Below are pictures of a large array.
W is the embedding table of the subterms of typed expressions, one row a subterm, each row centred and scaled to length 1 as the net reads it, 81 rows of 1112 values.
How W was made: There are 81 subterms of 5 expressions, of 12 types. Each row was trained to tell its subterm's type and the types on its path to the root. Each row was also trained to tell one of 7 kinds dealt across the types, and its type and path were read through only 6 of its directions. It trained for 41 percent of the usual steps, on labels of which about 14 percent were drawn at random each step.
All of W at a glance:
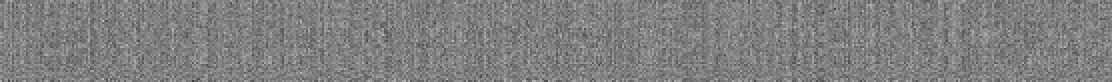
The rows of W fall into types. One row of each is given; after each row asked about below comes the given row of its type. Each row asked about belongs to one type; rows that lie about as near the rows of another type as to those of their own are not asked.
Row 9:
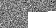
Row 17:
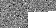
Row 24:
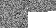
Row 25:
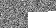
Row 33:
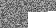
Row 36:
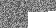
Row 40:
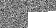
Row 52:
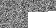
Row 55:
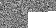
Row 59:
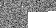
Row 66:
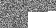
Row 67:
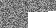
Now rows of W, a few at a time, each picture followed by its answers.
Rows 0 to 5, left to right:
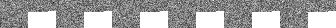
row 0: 24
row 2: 24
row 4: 25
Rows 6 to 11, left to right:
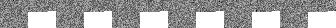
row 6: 17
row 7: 25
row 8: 25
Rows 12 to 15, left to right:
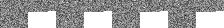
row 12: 17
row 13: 55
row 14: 25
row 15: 36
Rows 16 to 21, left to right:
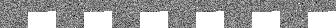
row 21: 17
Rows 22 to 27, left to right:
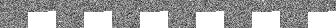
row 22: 25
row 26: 24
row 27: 24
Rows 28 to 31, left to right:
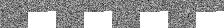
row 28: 33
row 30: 52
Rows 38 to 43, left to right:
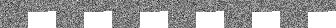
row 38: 36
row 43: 17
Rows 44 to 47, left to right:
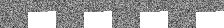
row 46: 25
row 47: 17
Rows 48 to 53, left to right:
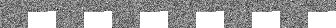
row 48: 33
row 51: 24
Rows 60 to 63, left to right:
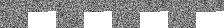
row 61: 33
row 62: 52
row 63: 52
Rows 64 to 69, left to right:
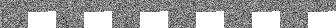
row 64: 33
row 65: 36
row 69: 25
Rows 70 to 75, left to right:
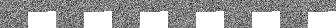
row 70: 33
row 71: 36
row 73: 17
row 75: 33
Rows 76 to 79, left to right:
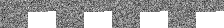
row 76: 33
